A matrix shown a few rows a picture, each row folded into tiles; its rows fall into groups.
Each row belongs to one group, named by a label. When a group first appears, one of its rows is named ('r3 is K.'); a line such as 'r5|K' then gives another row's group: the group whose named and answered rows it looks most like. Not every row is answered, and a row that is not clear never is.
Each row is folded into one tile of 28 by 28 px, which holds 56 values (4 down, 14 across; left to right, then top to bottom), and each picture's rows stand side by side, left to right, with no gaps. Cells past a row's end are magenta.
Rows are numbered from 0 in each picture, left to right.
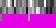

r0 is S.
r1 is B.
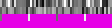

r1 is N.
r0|S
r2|S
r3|B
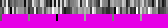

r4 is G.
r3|B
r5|B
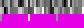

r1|N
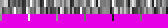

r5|S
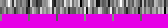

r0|S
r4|S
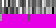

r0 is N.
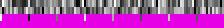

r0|N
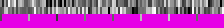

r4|B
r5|N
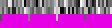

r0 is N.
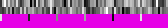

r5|B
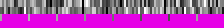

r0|G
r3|B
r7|S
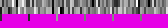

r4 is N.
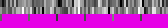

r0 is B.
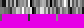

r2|S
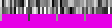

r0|G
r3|G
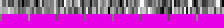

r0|B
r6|G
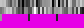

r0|B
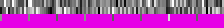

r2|B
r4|B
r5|S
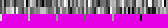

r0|N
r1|N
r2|S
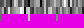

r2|S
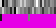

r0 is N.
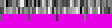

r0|G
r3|N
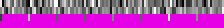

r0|S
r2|S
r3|S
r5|N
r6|N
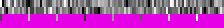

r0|S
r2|S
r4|N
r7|G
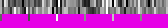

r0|N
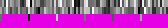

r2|B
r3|B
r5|S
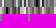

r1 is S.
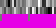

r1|G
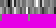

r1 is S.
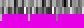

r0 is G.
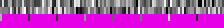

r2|B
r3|S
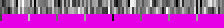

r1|G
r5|N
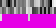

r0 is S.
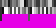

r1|G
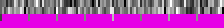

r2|N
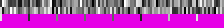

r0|N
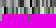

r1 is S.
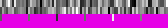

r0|S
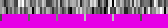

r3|G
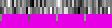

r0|S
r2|B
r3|G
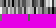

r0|B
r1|B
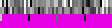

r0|G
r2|S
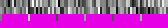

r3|N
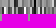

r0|G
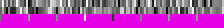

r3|N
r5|S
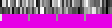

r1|N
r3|B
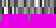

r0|G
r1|S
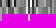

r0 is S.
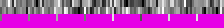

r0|S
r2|B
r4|N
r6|B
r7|G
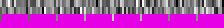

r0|S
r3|B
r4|G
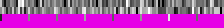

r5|B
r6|G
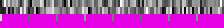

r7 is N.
